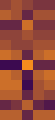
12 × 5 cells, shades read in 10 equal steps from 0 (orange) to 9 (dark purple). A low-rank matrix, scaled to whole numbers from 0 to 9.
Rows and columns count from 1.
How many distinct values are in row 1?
3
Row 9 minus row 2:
-1 -2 2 0 -1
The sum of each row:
26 22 28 24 22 17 32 18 20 22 31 19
